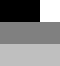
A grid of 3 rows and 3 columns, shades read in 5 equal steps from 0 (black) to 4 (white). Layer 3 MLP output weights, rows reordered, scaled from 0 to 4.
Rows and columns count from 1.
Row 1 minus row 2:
-2 -2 2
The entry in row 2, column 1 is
2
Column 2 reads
0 2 3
